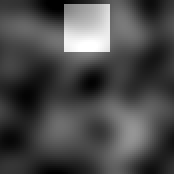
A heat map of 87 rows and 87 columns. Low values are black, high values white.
The ninth with the highest average is the top middle. In the top middle lies a patch that is higher than the rest. The top middle is the roughest part. On average the colour sits 30% of the way up the scale. Most values sit low, with a long tail of high ones.
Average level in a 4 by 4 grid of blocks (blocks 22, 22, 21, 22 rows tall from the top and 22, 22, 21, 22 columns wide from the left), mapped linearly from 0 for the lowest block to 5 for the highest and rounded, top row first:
2451
1220
0222
0121
